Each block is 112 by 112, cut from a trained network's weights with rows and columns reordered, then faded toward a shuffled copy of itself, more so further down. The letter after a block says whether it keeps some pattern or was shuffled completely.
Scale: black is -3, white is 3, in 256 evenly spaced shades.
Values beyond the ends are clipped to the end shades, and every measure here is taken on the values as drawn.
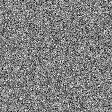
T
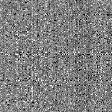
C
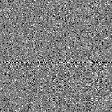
C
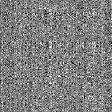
C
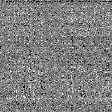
C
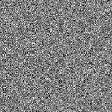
C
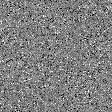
T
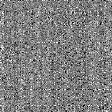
C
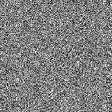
C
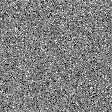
T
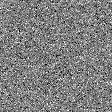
T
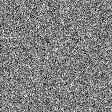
T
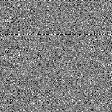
C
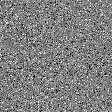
T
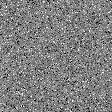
T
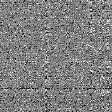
C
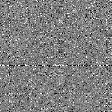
C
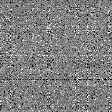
C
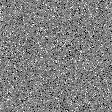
T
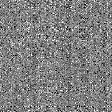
C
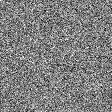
T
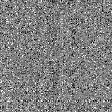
C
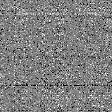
C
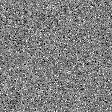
T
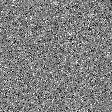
T
